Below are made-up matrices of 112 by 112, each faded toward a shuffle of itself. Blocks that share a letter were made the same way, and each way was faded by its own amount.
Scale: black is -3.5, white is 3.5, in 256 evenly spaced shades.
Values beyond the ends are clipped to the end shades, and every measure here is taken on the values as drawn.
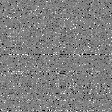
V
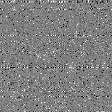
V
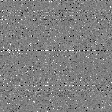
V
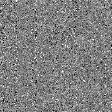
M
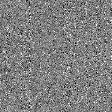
M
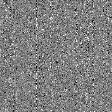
M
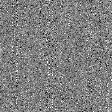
M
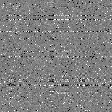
V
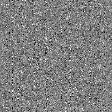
M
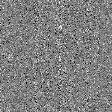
M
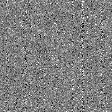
M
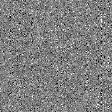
M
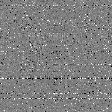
V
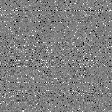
V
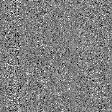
M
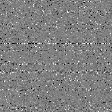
V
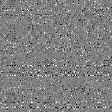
V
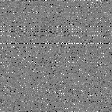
V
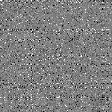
V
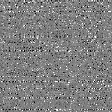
V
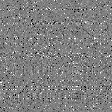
V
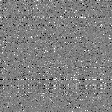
V
